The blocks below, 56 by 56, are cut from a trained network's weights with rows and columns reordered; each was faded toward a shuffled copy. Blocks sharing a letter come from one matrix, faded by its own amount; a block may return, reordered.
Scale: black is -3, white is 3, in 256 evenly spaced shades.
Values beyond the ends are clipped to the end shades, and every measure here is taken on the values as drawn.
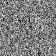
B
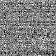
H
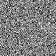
B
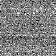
H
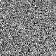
B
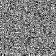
B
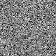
B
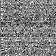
H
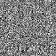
B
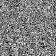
B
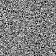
B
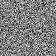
B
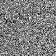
B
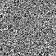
B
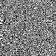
B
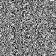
B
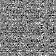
H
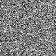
B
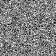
B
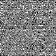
H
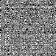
H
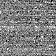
H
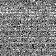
H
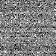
H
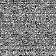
H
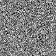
B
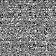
H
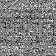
H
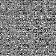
H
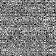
H
